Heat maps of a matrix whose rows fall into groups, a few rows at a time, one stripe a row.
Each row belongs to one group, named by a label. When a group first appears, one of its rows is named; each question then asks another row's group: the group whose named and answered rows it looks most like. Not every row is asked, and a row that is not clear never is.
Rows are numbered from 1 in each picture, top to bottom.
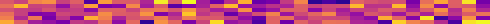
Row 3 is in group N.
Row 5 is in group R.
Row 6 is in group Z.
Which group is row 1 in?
N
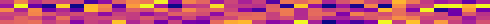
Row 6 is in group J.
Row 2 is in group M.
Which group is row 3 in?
R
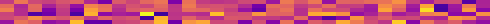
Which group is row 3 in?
R
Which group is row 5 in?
N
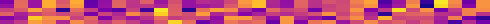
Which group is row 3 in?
Z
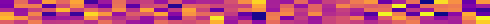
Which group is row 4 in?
R
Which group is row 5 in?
Z
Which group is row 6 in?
Z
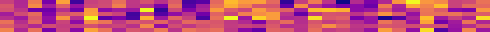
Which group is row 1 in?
J
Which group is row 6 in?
R
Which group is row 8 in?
R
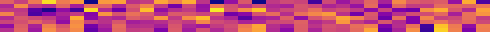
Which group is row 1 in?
N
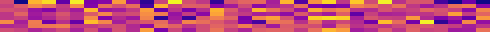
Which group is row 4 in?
M
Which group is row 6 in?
R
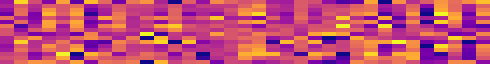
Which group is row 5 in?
M
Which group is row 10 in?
N
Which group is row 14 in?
J
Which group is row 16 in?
N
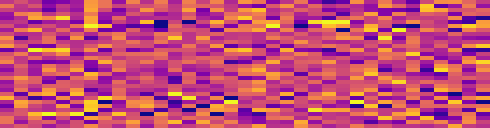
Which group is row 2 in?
R
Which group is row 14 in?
J
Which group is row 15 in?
R
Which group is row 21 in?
J
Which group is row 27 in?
M
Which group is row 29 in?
N
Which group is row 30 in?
R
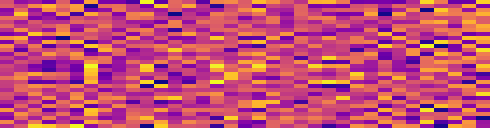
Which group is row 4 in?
M
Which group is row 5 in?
Z
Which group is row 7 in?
Z
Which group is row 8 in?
M
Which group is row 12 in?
R
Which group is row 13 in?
Z
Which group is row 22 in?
N
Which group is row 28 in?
R
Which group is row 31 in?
R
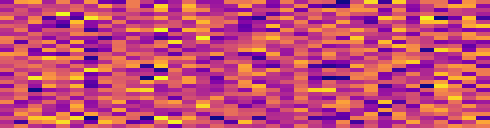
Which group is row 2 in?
N
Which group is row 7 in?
Z
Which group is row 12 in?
J
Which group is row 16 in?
J
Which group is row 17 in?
N
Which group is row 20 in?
N
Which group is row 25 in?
M
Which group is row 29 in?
M
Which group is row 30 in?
N
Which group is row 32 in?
M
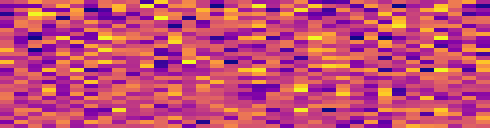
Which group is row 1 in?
N
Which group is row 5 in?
Z
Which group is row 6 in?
M
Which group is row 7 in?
J
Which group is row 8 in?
R
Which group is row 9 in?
Z
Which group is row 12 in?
R
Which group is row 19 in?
J
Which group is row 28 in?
J
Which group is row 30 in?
Z
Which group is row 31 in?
M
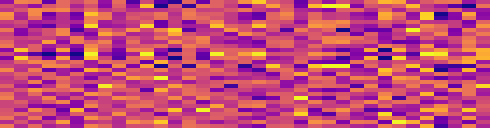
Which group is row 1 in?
J
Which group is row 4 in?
R
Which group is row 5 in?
R
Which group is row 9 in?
Z
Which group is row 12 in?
R
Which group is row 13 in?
M
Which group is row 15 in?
M
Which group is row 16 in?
N
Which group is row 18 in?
R
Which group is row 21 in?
J
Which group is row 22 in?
Z
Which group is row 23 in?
N
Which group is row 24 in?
R
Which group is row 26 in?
J
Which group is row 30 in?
R
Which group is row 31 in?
J
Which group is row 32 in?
R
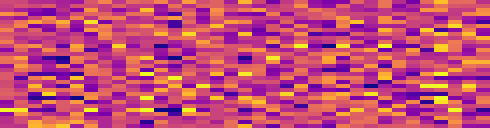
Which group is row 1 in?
N
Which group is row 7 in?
M
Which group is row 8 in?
R
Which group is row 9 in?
N
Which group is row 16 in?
Z
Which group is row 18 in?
N
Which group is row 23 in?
N
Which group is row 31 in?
N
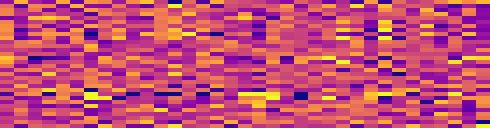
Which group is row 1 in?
M
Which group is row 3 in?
R
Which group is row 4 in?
N
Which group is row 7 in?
R
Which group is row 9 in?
N
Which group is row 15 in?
Z
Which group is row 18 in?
M
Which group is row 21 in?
R
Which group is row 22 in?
M
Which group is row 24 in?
J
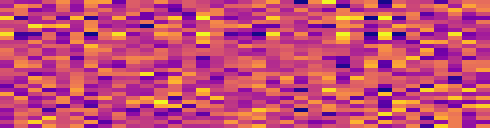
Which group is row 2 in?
M
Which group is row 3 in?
M
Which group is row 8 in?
R
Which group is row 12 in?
J
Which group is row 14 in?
R
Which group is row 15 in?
J
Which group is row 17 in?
M
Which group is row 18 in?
Z
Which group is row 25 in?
M
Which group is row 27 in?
Z
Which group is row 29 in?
J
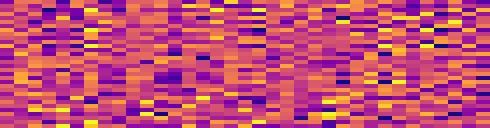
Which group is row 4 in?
R
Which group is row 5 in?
J
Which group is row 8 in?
R
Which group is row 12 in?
R
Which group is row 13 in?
J
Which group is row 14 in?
M
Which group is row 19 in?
M
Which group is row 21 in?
M
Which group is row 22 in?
R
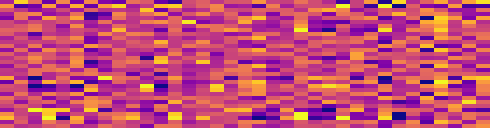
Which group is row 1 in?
M
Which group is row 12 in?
R
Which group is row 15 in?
N
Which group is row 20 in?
Z
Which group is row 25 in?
R
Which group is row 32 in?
Z
